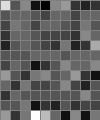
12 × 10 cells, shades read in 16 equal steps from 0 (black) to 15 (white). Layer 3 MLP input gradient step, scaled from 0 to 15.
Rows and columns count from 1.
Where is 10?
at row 5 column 10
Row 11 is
5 5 7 1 3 2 5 3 4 4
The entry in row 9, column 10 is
5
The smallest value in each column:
2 3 3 1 0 2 1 2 1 1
